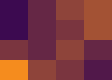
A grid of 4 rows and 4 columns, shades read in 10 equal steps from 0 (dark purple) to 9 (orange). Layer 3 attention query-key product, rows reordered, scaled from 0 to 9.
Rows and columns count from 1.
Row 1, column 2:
2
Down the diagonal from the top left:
0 2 4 1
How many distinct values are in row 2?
4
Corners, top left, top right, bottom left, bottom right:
0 5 9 1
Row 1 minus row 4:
-9 -2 1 4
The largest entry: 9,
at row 4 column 1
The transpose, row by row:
0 0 3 9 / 2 2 2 4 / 4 3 4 3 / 5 5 2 1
